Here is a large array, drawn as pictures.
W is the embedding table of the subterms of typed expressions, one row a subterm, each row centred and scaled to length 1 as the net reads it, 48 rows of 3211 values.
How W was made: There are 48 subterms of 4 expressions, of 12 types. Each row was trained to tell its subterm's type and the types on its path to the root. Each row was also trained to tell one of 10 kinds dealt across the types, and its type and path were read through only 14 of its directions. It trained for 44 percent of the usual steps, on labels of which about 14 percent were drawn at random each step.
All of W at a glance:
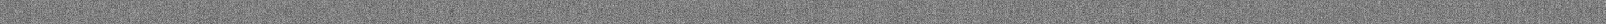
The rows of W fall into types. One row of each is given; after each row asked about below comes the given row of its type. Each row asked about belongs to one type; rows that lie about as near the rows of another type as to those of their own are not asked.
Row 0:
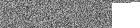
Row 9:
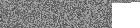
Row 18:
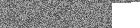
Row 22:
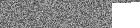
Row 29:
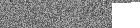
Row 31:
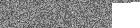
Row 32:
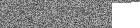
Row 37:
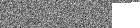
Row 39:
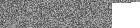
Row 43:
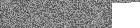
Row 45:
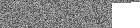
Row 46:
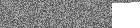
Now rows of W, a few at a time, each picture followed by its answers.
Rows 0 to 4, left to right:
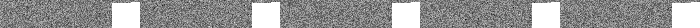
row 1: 37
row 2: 39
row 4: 43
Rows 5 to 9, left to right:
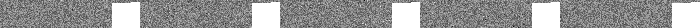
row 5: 31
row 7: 39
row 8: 0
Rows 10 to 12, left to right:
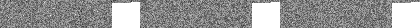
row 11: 45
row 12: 22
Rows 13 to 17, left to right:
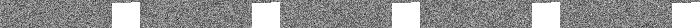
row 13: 43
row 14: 45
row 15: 0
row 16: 43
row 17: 18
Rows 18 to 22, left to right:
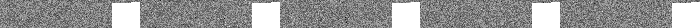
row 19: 9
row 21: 18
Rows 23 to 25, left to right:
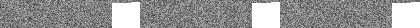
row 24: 18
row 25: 22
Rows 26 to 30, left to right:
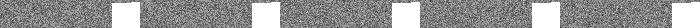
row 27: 43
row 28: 18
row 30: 37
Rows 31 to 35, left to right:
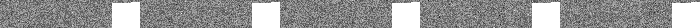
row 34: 46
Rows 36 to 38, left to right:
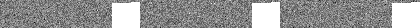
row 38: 9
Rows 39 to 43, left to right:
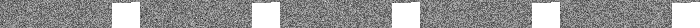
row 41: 31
